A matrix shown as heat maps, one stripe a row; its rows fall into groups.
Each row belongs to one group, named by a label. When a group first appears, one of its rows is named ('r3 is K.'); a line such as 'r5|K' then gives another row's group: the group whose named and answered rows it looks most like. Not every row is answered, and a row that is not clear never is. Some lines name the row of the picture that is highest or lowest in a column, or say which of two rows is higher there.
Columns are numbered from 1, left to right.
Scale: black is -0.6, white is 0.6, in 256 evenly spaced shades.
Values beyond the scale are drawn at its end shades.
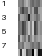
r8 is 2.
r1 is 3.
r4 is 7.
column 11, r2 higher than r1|Yes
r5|7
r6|7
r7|3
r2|7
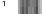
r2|7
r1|7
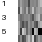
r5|2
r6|7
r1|7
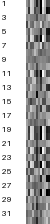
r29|7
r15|7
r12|3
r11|2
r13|2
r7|7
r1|2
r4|7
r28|2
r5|2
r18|7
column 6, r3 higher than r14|Yes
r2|2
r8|3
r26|2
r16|2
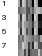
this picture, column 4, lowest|8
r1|2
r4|2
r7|2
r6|3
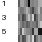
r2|3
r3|7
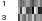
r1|3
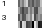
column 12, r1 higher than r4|Yes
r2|7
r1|3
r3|7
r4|2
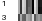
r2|2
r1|2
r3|7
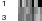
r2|3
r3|3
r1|2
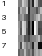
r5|2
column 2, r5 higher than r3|No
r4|2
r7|2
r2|3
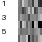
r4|2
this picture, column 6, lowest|6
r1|2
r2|7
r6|3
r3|7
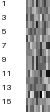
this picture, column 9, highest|14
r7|2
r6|7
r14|2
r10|3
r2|3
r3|7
